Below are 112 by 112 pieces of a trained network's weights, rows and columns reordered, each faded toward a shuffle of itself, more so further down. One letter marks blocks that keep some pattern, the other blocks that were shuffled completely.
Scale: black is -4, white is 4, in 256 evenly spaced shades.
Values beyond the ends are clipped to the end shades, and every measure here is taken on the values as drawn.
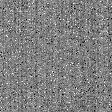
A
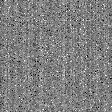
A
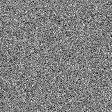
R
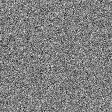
A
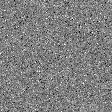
R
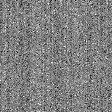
A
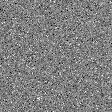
R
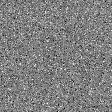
R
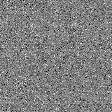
A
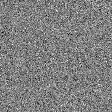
A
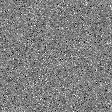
R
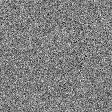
R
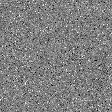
R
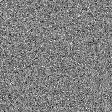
A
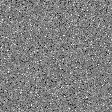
R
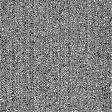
A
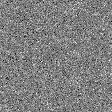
R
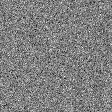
R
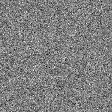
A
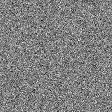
A
